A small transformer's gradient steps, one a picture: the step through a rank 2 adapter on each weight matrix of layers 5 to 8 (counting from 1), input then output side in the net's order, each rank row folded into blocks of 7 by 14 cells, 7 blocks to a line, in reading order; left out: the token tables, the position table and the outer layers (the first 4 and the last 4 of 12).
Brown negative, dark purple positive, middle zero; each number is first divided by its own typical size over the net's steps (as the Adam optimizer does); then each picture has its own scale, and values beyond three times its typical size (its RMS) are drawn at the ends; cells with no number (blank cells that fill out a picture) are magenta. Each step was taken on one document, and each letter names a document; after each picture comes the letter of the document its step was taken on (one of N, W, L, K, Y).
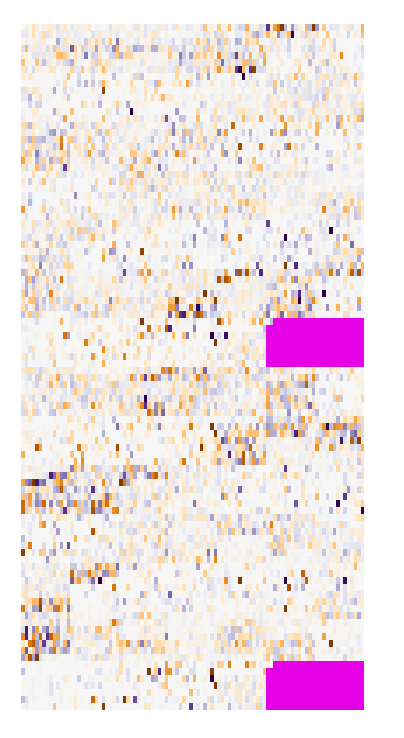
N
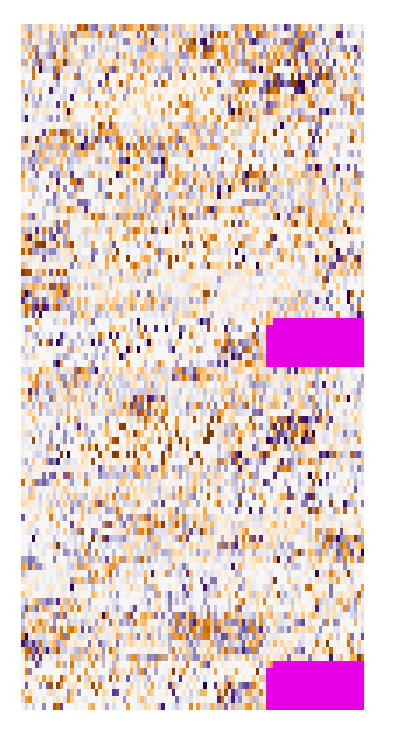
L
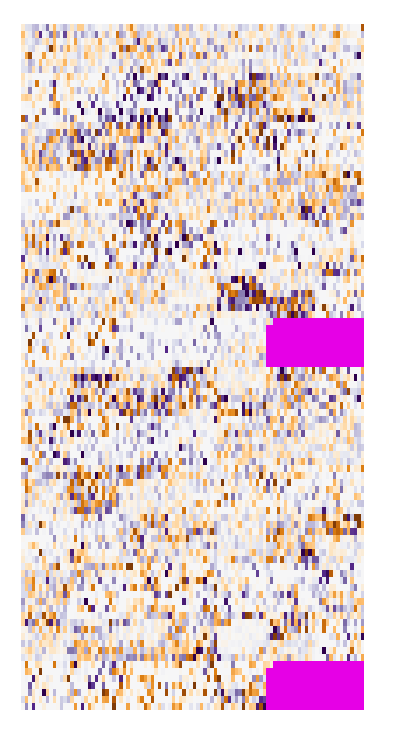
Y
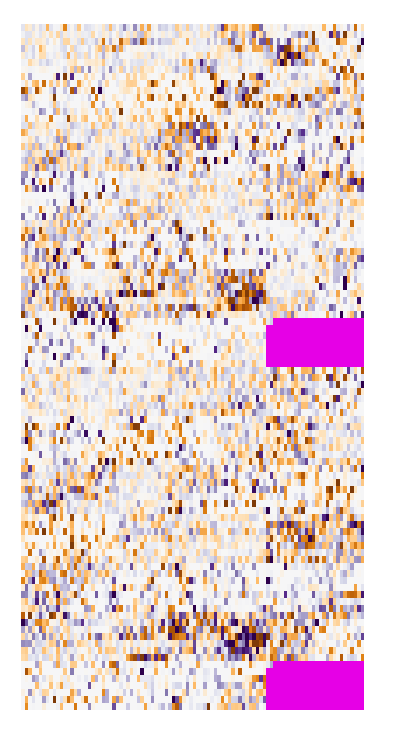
Y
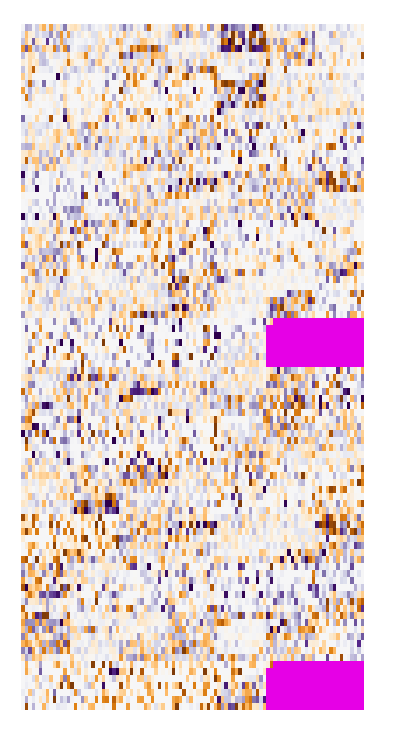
Y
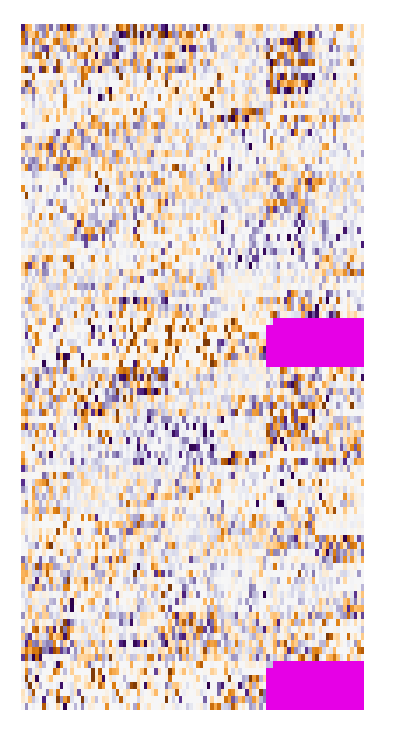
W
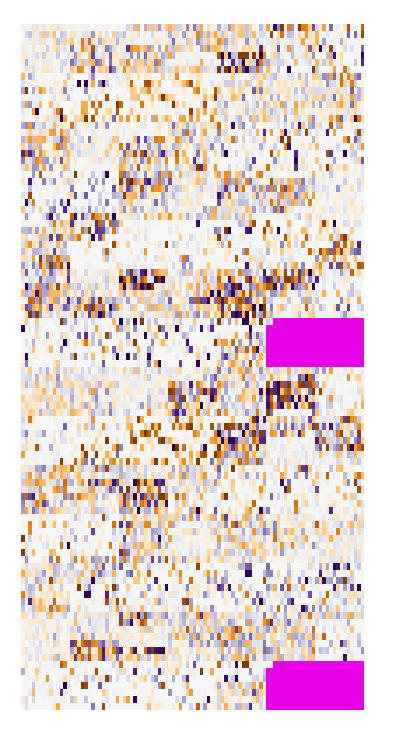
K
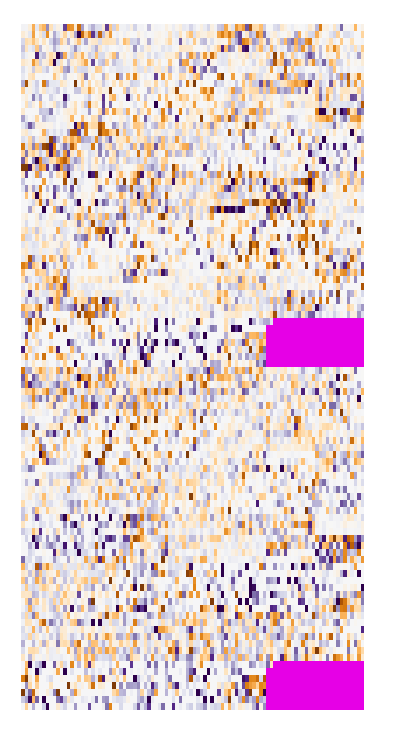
W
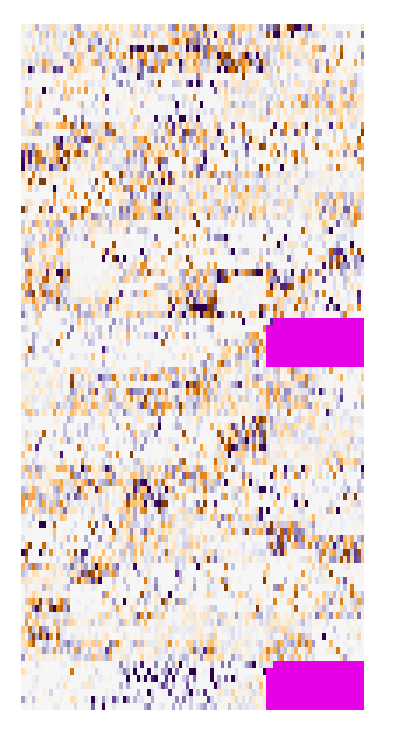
N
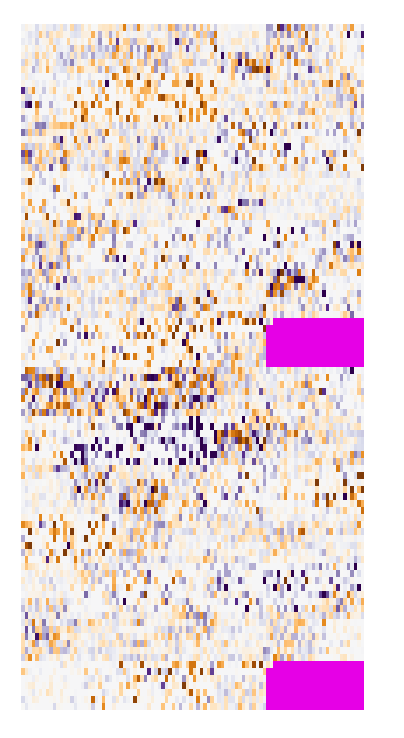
N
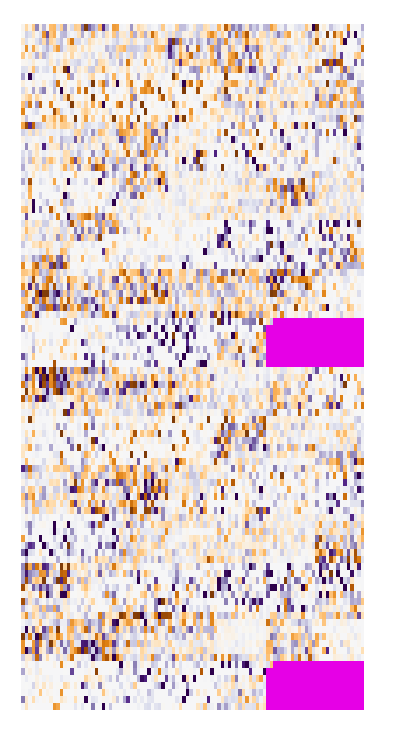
K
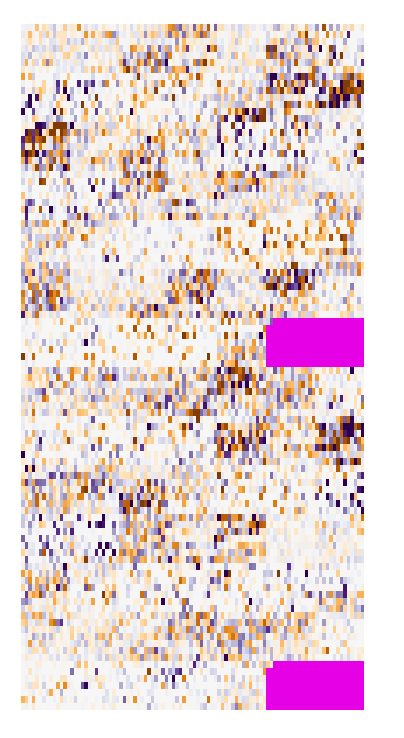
K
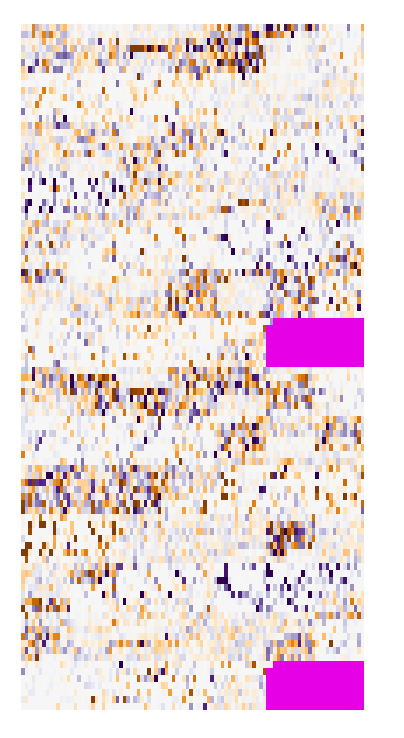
N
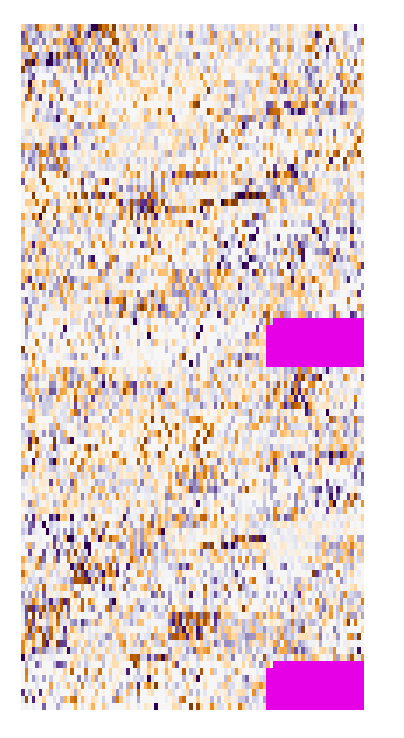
L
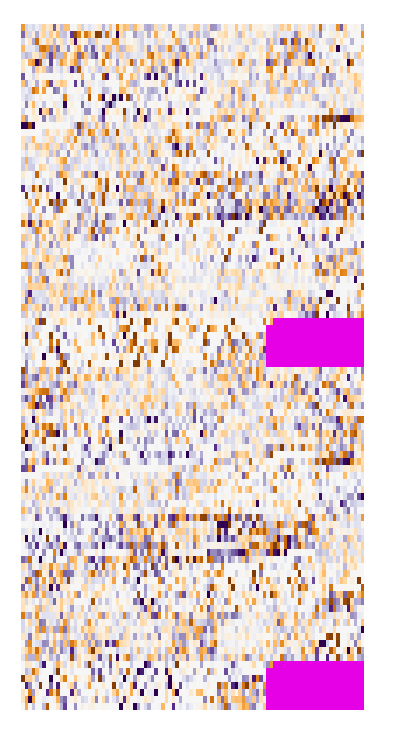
W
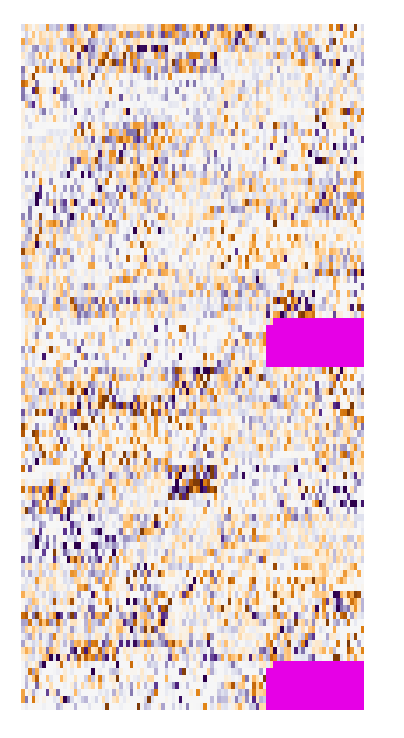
W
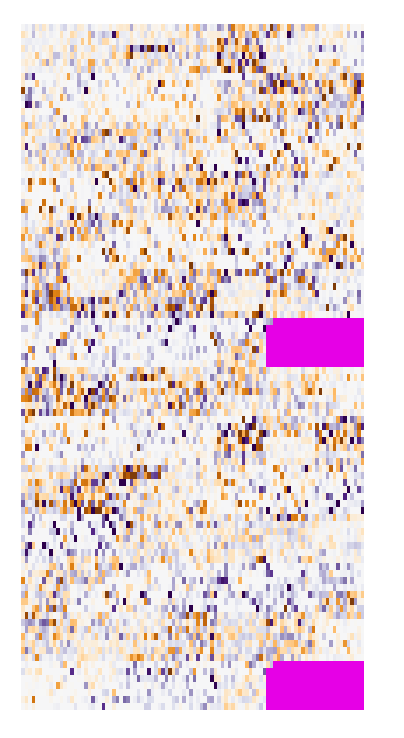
N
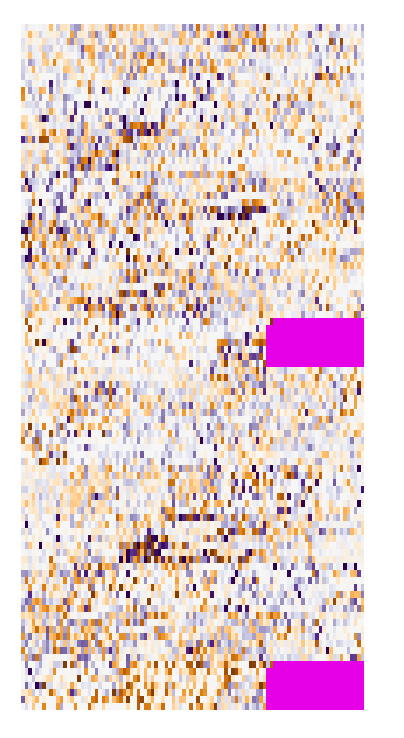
L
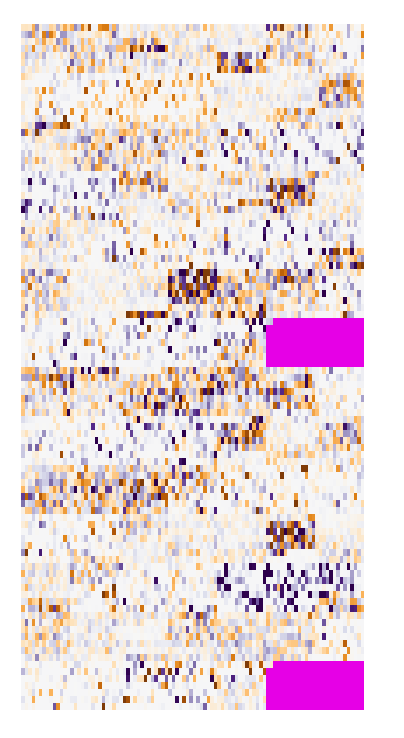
N
